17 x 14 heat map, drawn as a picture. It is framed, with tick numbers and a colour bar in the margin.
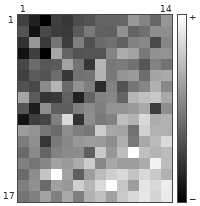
Mirror symmetry: none. Histogram: bell-shaped. Slope: up to the bottom right. Ninth with the lowest average: top left. Grain: fine.
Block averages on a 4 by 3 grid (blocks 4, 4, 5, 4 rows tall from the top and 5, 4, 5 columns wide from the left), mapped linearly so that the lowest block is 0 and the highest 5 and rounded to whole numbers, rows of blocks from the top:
0 1 2 | 1 2 3 | 2 3 4 | 3 4 5
